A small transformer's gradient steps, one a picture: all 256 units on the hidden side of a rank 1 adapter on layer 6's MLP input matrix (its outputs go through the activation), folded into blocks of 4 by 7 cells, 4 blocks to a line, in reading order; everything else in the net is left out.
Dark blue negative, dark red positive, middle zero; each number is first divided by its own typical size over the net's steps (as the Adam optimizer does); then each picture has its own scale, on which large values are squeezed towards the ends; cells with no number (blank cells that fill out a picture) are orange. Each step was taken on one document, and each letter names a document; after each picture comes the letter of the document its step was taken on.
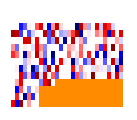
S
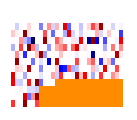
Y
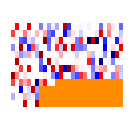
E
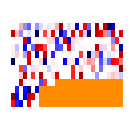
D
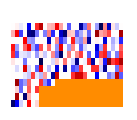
S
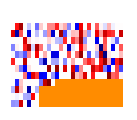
S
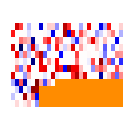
E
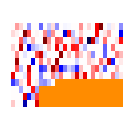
Y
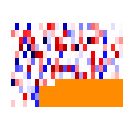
Y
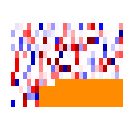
Y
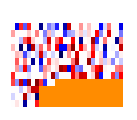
E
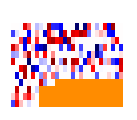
D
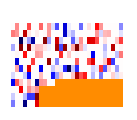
Y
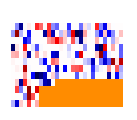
S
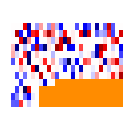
D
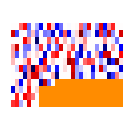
S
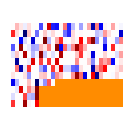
Y
